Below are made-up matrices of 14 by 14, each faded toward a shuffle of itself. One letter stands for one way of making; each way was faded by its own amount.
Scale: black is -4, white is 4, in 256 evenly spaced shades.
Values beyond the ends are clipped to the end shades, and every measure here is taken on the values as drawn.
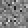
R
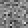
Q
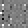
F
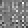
F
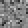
R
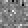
R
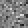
R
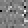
F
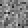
R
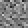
Q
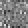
Q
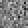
Q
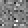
Q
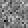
R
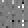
F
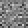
Q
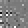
F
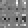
F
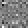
F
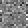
Q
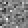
R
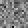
Q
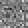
Q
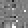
F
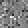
Q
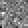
R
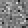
R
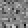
Q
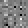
F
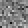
R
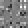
F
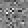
Q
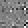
F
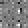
F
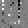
F
